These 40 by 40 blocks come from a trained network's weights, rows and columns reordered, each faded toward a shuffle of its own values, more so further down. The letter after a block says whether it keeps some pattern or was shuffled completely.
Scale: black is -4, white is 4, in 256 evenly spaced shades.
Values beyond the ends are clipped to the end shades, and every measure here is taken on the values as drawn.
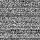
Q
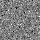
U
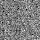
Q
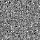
Q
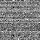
Q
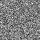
U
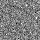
U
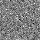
U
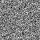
U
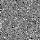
Q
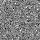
U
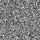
U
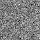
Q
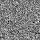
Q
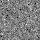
U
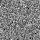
U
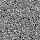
U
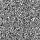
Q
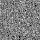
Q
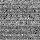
Q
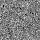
U
